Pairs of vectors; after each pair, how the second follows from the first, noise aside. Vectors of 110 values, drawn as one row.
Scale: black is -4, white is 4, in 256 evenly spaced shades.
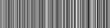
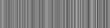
shrunk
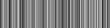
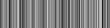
copied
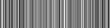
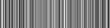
copied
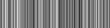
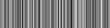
shuffled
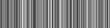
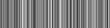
copied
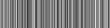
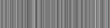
shrunk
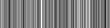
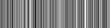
shuffled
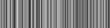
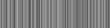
shrunk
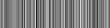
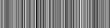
copied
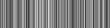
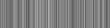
shrunk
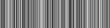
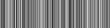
copied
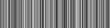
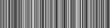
copied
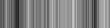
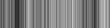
copied
